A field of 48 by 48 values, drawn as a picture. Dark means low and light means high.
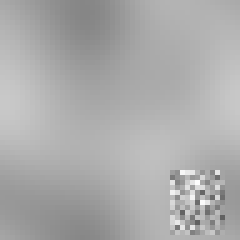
An odd patch, rougher than its surroundings, sits in the bottom right. Overall the values sit about 70% of the way up the scale. No regular stripes run through it. The bottom right is the roughest part.
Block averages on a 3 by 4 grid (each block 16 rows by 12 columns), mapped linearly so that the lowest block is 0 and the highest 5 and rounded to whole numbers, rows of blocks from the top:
3 0 3 4
5 3 4 5
1 1 4 3
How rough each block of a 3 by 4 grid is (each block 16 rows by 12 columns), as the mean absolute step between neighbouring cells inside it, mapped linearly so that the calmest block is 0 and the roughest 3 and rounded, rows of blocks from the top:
0000 / 0000 / 0013
